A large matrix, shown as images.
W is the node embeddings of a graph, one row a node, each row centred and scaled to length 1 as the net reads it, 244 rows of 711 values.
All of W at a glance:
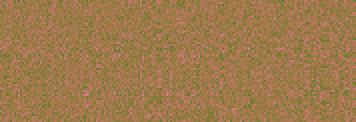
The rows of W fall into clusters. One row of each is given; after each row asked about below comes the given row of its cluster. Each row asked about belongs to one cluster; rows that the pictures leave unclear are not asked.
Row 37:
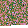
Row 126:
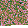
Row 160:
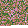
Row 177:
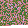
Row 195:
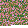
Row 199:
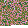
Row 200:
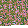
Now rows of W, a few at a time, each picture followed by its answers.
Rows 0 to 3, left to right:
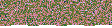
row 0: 160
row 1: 195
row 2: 126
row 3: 160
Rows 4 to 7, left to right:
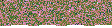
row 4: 37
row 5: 160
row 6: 160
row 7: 199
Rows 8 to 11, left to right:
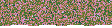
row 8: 177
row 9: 160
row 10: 200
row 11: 177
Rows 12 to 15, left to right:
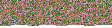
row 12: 200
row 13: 160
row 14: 160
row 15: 195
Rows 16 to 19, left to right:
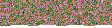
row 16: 195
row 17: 177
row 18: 200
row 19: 160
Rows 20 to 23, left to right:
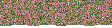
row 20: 200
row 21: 37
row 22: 195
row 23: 200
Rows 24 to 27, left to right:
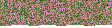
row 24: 177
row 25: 200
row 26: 195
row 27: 37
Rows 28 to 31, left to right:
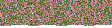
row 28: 37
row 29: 200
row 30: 160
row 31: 177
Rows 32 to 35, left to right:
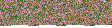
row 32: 37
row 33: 126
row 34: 195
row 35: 126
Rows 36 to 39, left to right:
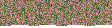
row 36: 177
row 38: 126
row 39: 37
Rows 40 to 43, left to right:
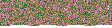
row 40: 195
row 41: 126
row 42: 199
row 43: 160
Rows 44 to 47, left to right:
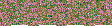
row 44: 37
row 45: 195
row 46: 195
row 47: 200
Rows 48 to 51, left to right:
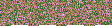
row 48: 126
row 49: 37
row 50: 195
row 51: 200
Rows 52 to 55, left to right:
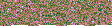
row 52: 199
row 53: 195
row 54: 160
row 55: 126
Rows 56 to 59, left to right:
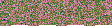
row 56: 160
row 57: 199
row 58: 177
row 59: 200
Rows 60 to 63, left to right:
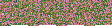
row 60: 195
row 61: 177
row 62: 177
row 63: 37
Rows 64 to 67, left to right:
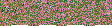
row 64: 37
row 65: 199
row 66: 195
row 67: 200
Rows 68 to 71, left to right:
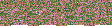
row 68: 160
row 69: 160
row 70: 37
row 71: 199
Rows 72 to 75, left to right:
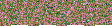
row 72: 37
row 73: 126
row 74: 160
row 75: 195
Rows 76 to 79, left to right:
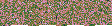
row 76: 177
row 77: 199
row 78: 126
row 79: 126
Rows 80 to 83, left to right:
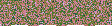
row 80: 200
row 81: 177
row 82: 177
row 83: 160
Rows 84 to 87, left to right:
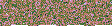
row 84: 195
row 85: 177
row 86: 199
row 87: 195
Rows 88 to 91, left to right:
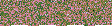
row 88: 160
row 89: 37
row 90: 160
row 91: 37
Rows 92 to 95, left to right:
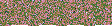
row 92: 177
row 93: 199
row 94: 199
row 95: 37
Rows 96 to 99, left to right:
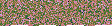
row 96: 177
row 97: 126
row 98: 177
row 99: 177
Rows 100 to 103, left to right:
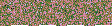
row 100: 199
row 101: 37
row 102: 37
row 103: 37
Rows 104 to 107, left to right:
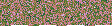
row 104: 199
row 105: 126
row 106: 195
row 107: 37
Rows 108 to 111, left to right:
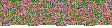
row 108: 200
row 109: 195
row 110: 195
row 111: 200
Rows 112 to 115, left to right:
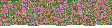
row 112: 200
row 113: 195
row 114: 200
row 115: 199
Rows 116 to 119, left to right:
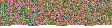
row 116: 177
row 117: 195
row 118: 126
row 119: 177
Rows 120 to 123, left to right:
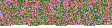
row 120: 37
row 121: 200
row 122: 177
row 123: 37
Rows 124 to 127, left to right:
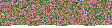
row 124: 195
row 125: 200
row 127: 37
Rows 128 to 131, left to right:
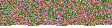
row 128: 160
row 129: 177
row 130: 126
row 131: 37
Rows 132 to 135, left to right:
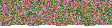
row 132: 200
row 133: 160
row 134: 177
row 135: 177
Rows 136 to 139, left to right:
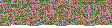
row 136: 195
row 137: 200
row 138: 199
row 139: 200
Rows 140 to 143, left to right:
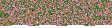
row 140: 160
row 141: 126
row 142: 126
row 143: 37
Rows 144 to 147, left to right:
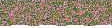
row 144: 160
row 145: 199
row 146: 200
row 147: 160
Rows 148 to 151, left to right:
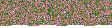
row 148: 160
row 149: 177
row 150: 126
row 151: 200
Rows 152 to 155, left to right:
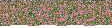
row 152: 195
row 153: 160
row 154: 200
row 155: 200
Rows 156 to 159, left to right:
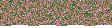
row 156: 126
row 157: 195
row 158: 126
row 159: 160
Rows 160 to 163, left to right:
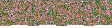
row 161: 177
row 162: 199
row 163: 200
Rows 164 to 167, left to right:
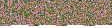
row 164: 177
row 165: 126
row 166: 126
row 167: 199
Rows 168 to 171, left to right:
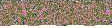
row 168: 200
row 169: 160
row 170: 126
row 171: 200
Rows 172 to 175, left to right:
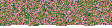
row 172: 177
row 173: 126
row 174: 160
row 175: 160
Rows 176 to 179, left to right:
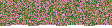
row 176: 177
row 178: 37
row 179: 160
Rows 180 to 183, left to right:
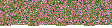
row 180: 37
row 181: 199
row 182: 200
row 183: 200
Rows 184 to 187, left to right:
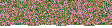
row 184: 195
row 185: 37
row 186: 200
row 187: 195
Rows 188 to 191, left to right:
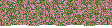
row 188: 37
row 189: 200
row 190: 200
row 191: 200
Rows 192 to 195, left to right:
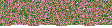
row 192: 177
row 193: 199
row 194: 37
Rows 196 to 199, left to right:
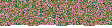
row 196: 195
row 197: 177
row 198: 200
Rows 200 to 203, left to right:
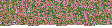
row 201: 177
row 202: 177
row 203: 37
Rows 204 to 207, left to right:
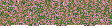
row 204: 160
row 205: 37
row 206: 177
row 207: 177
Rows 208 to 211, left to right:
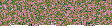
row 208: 200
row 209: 37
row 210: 160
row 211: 200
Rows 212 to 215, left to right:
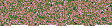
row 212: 37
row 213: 37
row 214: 200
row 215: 199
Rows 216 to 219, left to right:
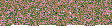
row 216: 126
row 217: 199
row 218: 199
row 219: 200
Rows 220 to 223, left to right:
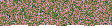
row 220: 177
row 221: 177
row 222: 126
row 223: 160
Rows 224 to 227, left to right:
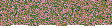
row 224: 126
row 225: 199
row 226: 126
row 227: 37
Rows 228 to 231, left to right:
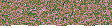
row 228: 199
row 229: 160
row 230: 126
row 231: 200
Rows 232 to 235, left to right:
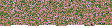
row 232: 160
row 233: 160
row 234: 177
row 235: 195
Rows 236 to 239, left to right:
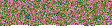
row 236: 177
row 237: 126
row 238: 160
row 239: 37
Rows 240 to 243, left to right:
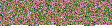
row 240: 126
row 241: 37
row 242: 37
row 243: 177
